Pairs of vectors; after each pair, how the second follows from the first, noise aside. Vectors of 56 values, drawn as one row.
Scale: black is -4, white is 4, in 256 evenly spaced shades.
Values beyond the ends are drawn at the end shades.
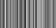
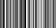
scaled up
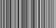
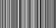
negated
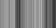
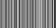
sign-scrambled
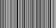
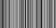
shuffled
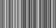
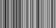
negated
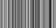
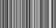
negated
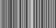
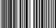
scaled up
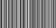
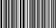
scaled up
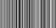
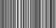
negated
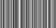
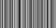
negated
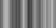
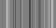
partly zeroed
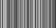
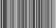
negated
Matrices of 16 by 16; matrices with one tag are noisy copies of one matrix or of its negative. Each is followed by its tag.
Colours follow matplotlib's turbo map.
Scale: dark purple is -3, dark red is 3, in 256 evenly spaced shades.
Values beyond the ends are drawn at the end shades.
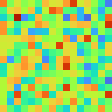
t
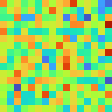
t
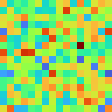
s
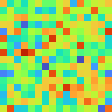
s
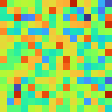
t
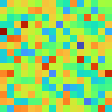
s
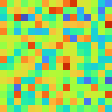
t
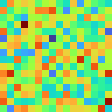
s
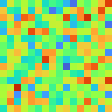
t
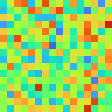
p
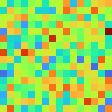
s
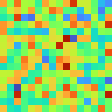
t
